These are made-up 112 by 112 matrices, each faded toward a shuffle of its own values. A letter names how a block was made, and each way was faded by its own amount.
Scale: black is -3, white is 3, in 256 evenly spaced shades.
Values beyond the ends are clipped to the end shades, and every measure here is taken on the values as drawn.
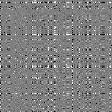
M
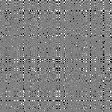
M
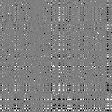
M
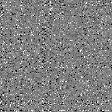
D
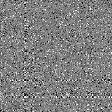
D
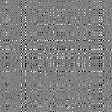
M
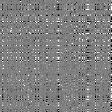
M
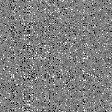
D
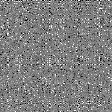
D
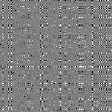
M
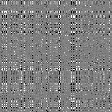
M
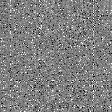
D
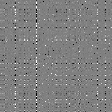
M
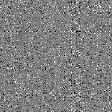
D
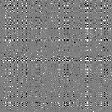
M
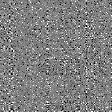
D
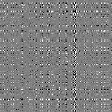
M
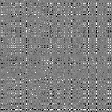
M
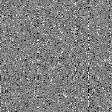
D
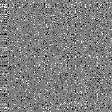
D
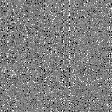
D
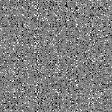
D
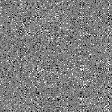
D
